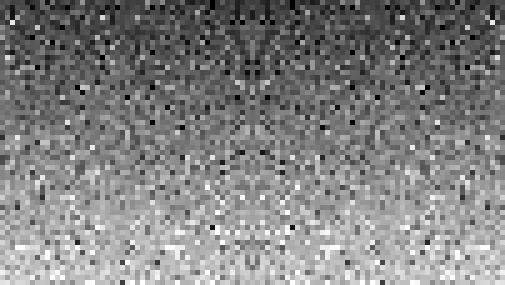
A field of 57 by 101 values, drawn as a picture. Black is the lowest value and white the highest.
The grain is fine, like static. No row or column stands out. It is mirror symmetric from left to right. There is an overall slope up to the bottom.
